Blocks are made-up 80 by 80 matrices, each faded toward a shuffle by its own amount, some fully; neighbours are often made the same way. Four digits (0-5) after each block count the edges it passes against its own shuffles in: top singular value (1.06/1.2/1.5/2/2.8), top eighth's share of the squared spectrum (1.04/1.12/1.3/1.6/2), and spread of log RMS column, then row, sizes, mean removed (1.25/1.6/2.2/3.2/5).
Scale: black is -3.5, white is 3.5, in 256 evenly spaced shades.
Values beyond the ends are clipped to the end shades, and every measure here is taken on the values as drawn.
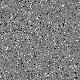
0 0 0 0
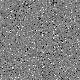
0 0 1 0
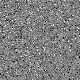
2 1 0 0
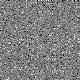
3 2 1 1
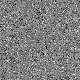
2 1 0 0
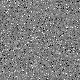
1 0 0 0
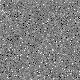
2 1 0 0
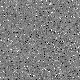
1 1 0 0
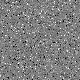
1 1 0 0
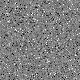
2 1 0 0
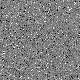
0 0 0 0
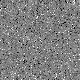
2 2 0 0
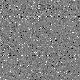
3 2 0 1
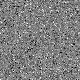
0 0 0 0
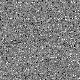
0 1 0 2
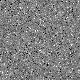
0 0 0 0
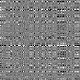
5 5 3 4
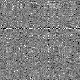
4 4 2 2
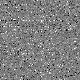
3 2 1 1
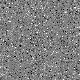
1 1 1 0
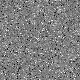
1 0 0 0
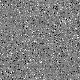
2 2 0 0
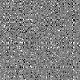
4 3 2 2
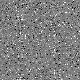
3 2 1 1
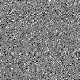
4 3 1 1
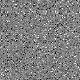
4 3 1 1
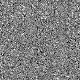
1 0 2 0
